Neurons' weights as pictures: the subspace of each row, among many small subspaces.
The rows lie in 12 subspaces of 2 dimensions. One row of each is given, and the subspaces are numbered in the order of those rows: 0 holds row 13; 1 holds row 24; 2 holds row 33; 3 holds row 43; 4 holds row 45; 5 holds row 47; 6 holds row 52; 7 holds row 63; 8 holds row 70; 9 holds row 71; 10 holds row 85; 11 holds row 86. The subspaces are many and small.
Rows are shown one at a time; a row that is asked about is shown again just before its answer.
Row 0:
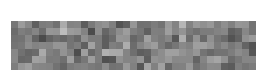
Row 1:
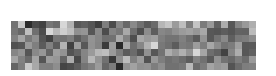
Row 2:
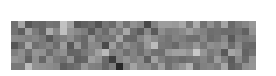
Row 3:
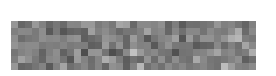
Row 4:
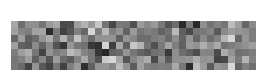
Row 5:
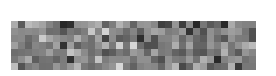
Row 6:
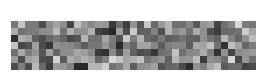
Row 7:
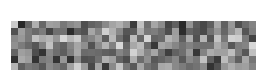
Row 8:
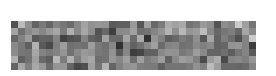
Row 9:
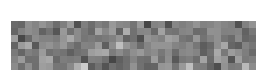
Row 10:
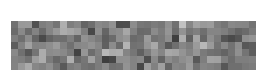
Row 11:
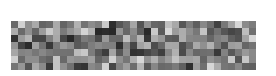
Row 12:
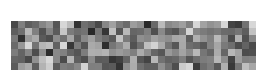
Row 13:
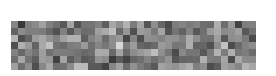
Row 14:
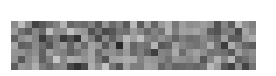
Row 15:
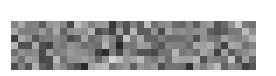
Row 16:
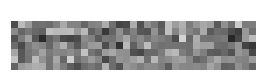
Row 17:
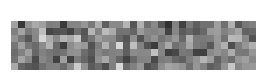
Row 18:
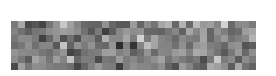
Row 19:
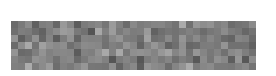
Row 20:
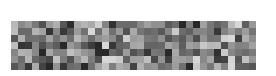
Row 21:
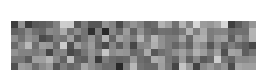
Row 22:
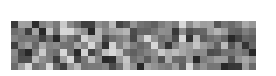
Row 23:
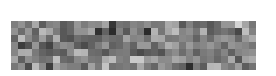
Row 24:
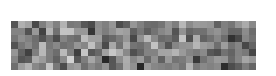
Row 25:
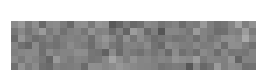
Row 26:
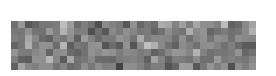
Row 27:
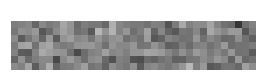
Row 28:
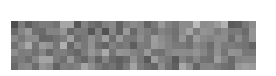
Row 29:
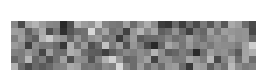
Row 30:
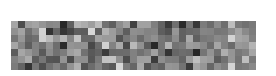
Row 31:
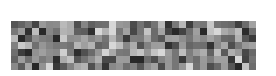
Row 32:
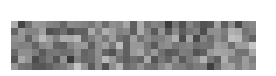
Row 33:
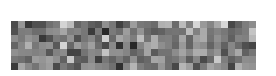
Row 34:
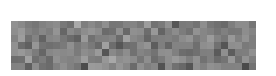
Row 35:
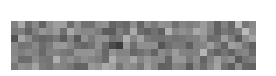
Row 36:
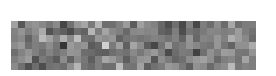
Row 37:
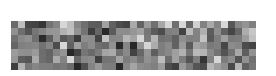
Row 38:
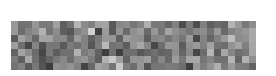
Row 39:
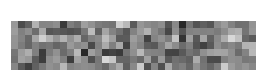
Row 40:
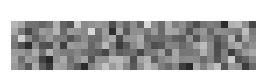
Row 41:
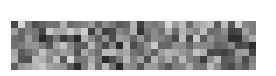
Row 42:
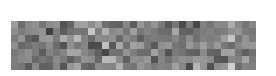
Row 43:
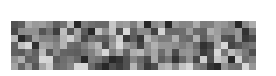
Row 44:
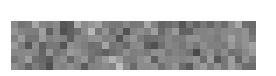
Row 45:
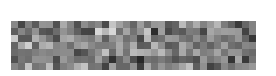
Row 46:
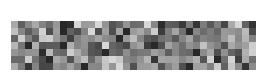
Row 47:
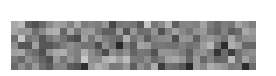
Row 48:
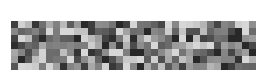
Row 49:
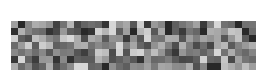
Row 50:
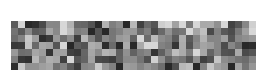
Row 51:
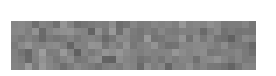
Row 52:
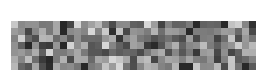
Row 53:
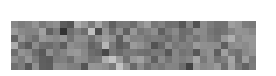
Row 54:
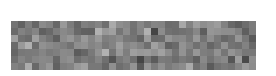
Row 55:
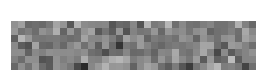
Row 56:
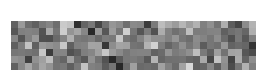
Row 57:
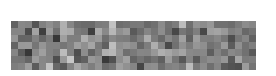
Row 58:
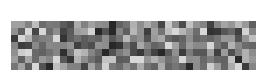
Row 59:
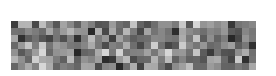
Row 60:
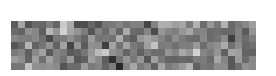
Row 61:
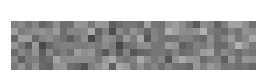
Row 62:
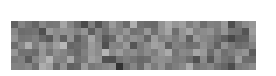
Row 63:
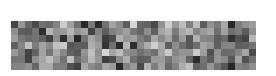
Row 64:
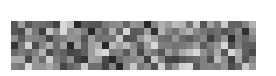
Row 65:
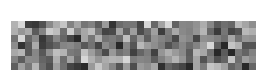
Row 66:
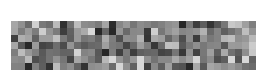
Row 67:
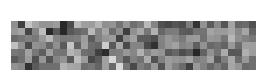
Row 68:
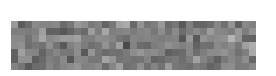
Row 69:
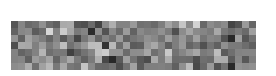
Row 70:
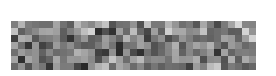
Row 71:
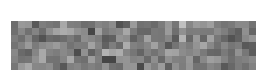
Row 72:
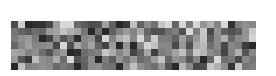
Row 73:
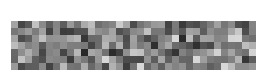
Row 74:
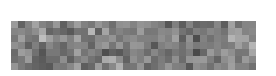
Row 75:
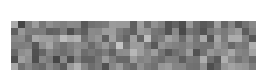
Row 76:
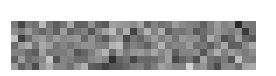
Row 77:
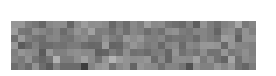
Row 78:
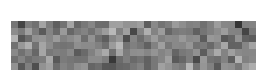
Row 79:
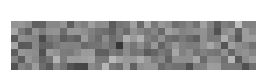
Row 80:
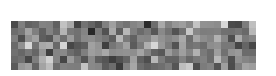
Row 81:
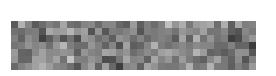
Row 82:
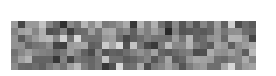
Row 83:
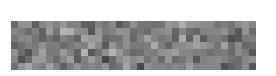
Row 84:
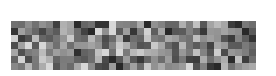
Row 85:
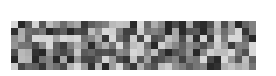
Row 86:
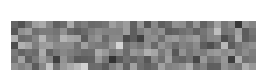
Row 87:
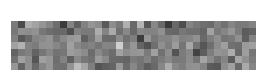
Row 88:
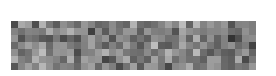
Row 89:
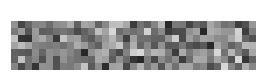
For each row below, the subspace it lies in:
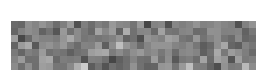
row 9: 3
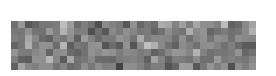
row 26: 6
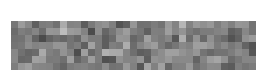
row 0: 9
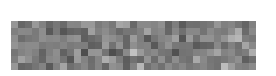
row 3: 1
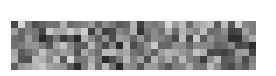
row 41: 8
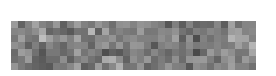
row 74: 8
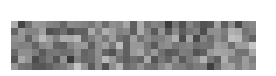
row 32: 8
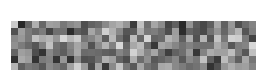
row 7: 10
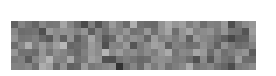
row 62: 7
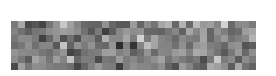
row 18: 2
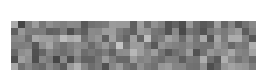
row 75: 10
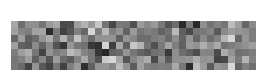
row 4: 11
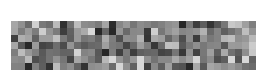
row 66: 4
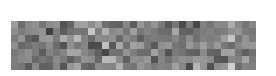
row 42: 11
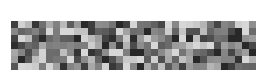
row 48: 1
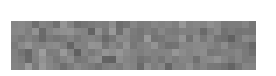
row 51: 9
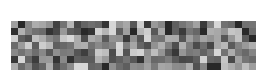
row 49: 8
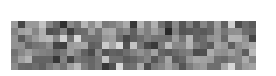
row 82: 7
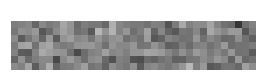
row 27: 9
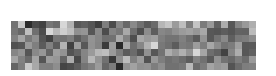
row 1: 5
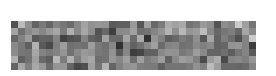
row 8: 10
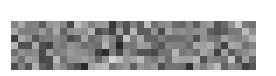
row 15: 0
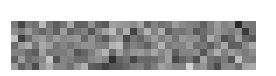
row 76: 7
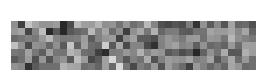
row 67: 5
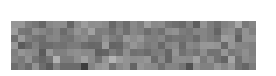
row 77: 11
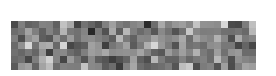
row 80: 6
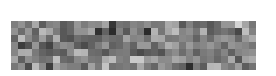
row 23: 9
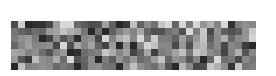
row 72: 2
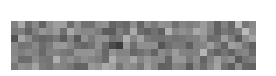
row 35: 7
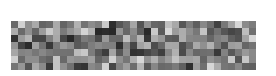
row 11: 4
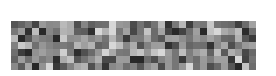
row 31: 1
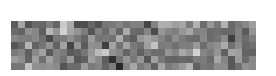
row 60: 5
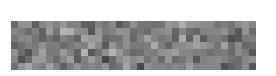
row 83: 1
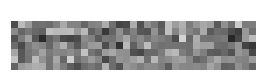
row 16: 4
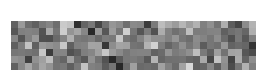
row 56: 3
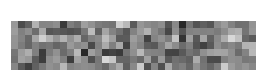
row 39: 9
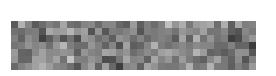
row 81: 8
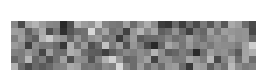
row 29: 3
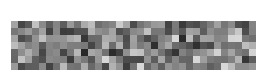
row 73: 1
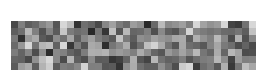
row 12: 6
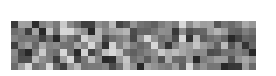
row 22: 1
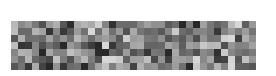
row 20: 11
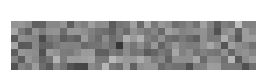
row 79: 11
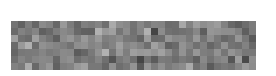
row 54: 4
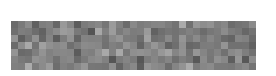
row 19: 4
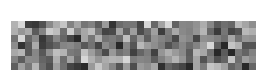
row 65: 5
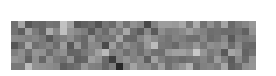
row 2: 5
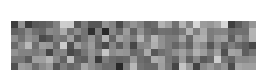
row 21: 2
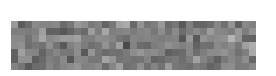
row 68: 4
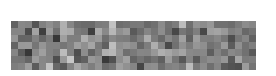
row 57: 1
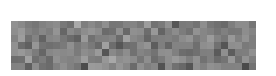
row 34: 5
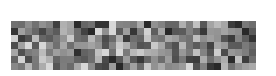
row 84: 8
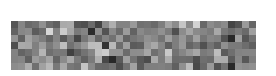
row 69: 11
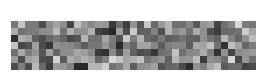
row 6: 0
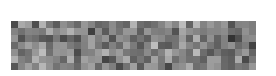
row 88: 10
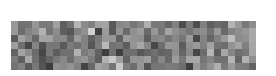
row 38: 8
